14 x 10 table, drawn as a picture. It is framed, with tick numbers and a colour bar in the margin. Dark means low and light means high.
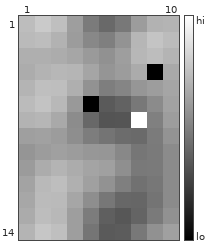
Ninth with the lowest average: centre. Mirror symmetry: none. Lone odd cells: 3, 1 higher and 2 lower than their neighbours. Average level on the scale: 60%. Odd rows or columns: none.
